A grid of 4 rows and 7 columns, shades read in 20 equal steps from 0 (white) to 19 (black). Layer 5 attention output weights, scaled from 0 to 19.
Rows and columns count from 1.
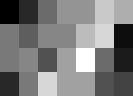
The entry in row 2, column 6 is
3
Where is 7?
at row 3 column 4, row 4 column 4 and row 4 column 5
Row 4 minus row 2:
6 -2 -6 -2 2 10 -4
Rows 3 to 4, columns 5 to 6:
0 11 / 7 13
